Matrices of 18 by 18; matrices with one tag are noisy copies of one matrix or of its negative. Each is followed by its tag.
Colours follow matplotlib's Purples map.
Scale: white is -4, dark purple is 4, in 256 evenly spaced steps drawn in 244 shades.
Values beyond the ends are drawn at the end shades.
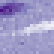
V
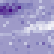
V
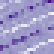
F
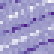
F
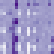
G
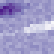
V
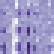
G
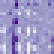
G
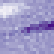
V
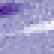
V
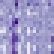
G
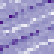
F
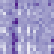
G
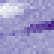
V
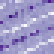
F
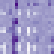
G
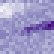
V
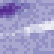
V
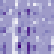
G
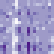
G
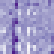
G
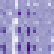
G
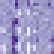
G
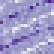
F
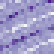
F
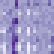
G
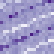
F
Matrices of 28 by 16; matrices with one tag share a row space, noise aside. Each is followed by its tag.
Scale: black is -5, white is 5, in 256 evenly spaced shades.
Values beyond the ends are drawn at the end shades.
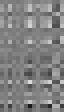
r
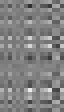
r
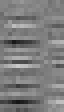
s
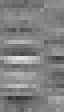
s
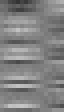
s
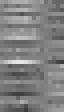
s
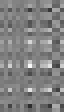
r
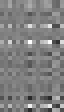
r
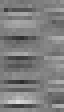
s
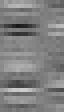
s
